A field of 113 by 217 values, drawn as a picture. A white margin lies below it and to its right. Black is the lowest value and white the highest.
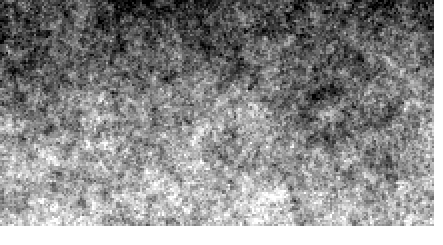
Odd rows or columns: none. Grain: blotchy. Average level on the scale: 50%. Slope: up to the bottom.
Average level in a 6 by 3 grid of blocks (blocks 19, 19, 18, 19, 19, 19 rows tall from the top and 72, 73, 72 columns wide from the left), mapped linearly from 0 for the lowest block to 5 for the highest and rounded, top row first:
000 / 111 / 232 / 332 / 443 / 554
